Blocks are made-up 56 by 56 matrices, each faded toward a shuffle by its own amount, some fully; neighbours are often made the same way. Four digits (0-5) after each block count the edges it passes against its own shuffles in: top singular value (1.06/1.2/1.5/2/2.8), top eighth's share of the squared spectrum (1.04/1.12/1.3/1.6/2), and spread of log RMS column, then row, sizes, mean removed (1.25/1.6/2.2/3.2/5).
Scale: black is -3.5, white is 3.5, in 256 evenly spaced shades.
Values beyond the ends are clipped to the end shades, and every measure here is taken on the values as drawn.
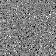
2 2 0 1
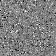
0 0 0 0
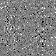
3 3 1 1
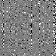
4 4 3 1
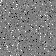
0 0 0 0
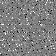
1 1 0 1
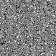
0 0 0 0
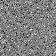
0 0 0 0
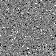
0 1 0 1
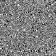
0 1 0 2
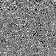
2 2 0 3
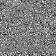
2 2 0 3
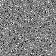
0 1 0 0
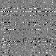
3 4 2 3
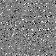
1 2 1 2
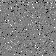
1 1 0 0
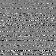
2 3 0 4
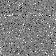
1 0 0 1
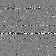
4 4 0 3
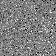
0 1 0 1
